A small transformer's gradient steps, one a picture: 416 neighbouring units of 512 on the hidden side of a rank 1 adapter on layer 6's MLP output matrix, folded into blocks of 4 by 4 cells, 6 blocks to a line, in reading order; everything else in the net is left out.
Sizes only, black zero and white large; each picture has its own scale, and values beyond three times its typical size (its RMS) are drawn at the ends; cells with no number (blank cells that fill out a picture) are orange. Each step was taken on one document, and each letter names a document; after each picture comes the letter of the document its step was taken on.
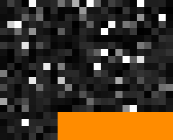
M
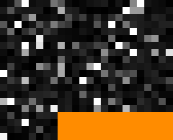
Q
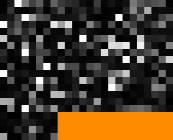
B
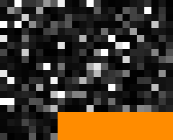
B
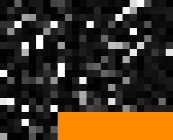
Q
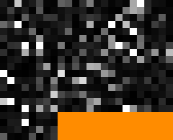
Q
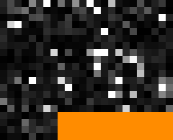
M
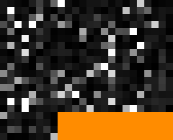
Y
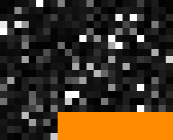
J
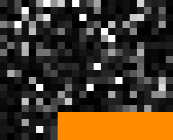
M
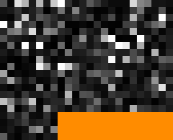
B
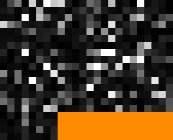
M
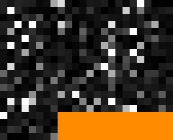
Y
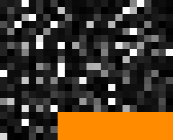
Q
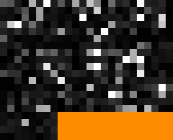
M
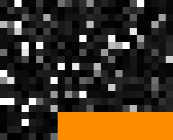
B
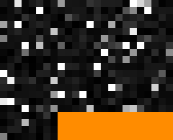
B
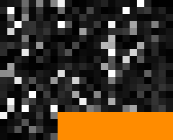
Y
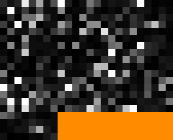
Y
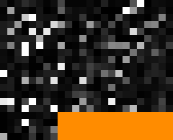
Q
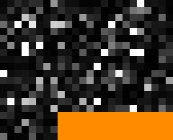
Q
